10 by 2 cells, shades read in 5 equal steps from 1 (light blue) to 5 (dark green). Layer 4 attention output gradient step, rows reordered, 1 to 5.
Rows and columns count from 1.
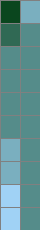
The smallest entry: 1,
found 2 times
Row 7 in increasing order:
2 3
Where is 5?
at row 1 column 1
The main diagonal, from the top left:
5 3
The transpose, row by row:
5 4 3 3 3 3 2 2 1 1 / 2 3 3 3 3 3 3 3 3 3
